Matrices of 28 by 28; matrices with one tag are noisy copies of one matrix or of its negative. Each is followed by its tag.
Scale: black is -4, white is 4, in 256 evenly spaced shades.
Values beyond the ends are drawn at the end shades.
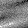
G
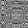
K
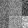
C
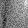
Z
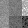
C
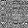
K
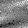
G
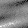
G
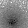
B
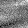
G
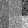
C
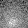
B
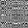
K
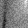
Z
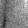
Z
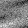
G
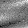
G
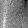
Z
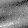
G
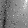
Z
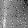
Z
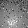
B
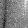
Z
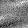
G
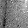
Z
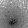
B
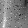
Z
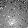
B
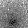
B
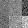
C
